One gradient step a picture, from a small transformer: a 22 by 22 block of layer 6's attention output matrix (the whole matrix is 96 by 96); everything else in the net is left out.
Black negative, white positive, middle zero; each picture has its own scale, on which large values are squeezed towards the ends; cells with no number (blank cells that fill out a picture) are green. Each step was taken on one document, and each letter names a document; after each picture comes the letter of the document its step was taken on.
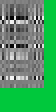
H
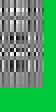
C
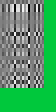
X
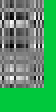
H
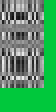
C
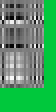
H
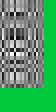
C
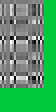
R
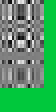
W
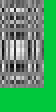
C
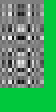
W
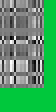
R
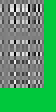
X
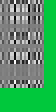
X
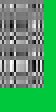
R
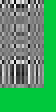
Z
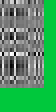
C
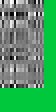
C
